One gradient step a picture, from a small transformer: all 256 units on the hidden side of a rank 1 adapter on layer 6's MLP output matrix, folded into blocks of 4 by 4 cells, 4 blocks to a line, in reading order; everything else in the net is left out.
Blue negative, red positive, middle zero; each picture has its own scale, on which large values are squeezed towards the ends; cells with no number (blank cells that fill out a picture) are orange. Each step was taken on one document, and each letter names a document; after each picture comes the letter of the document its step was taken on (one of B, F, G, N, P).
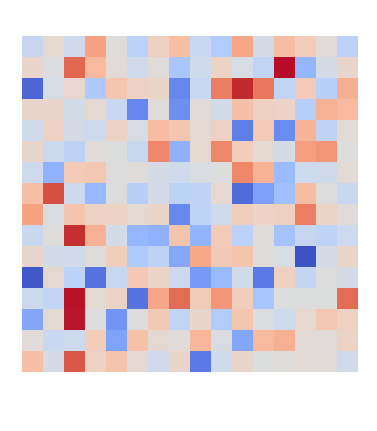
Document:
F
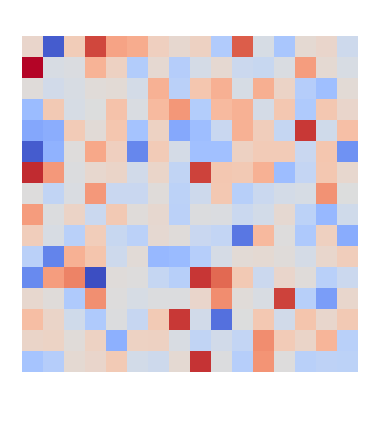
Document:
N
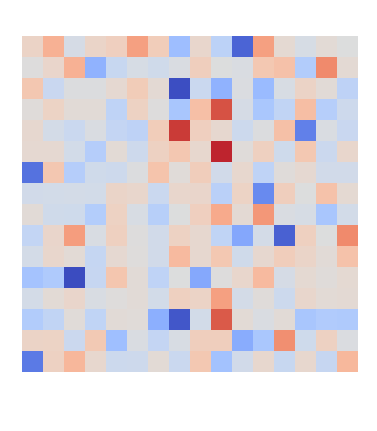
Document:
N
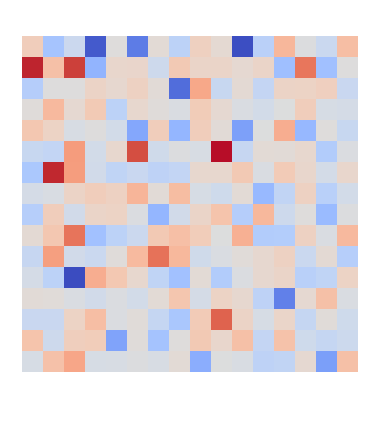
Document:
N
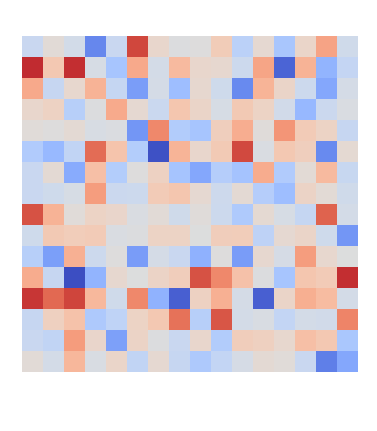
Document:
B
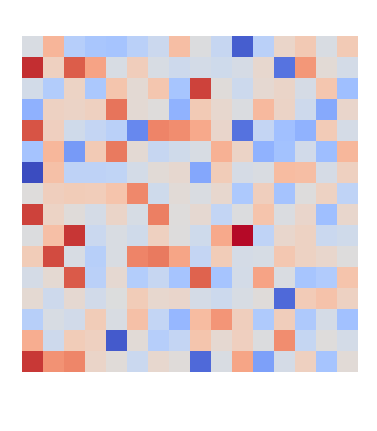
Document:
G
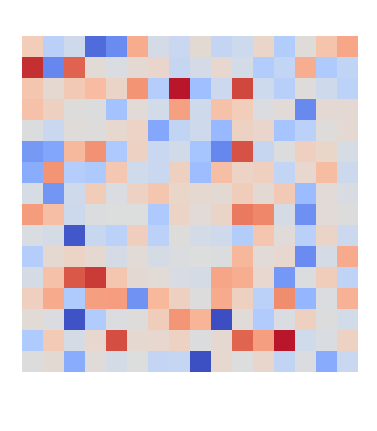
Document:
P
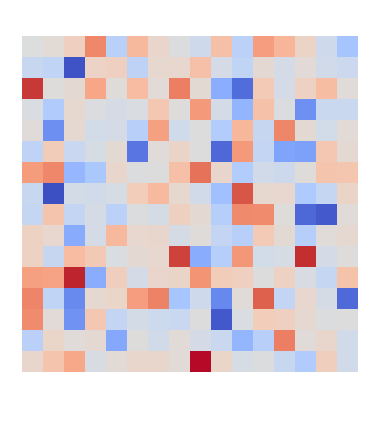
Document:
B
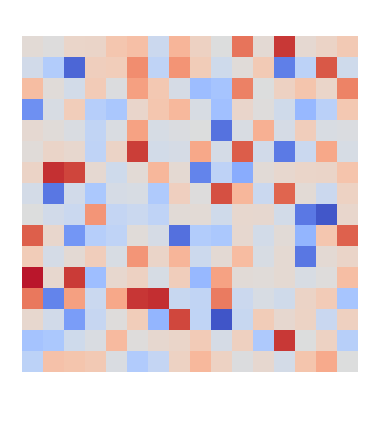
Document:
B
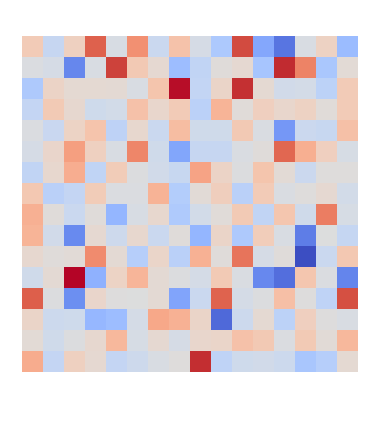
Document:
F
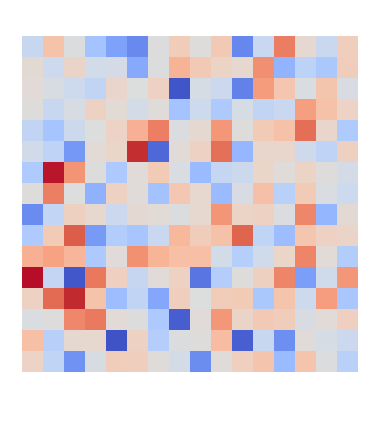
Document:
P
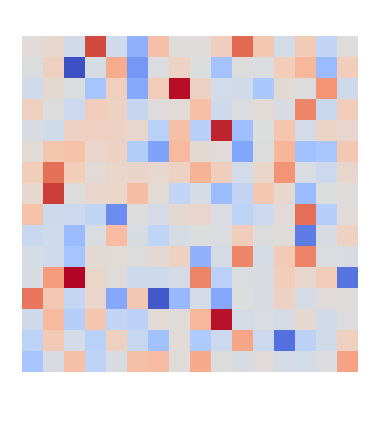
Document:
B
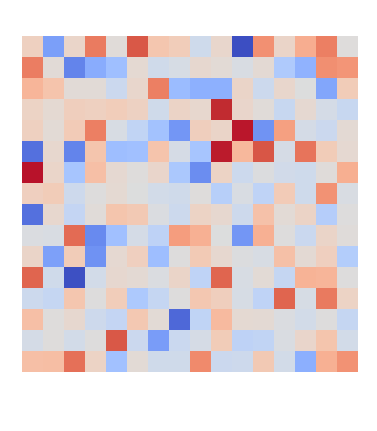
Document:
N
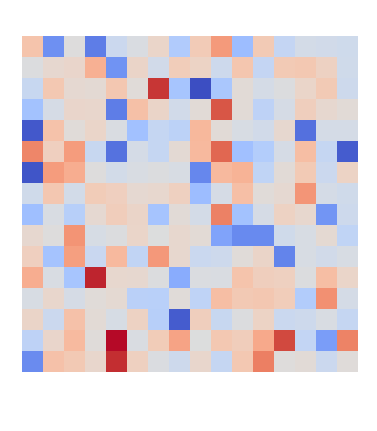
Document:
G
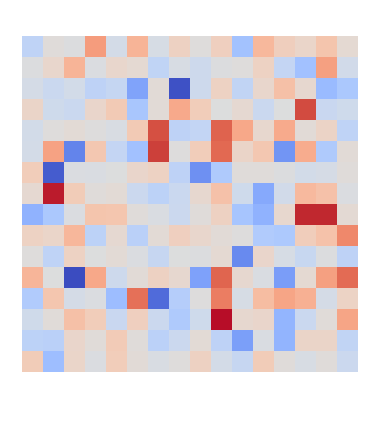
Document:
P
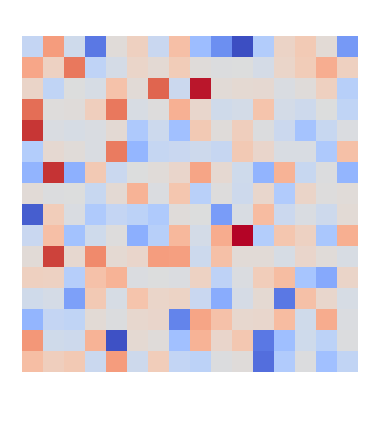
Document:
G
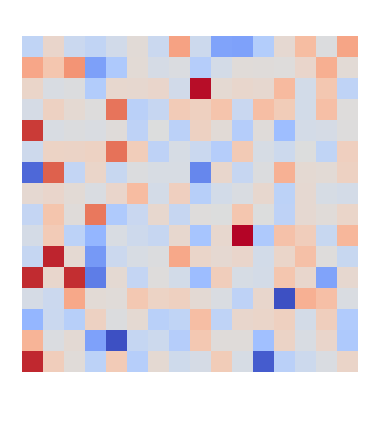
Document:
G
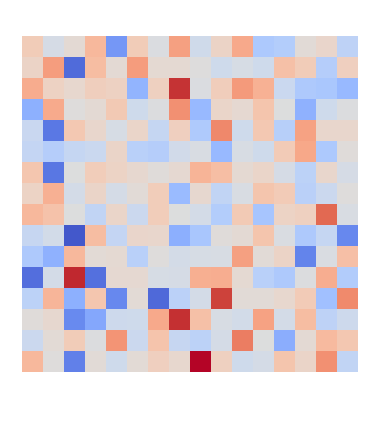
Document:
P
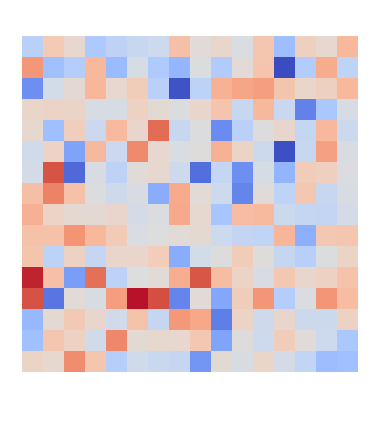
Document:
B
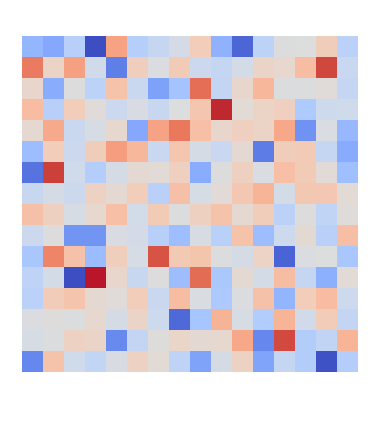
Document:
N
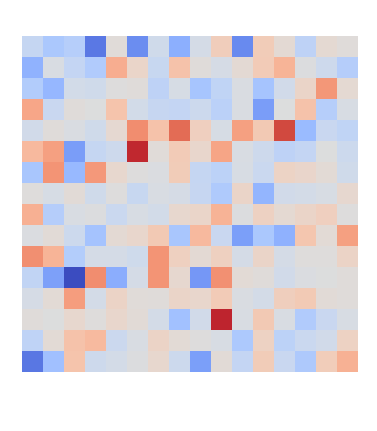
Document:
N
